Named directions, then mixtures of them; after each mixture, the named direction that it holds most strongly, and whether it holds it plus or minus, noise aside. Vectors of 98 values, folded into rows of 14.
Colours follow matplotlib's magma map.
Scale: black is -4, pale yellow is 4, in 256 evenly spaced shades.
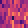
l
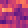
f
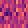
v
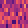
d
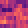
f, minus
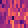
l, plus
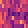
l, minus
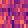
l, minus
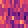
l, minus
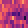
l, minus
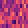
d, plus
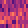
d, plus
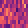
v, minus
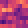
f, plus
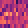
v, minus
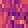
l, minus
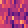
l, minus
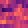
f, minus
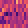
v, plus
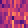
l, plus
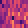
l, plus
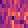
l, plus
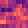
f, minus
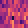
l, plus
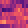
f, minus
